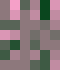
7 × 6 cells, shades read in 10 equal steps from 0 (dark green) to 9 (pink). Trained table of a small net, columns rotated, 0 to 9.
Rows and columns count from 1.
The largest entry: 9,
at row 1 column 2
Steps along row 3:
same up same down up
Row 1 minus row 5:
2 8 -2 3 -5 3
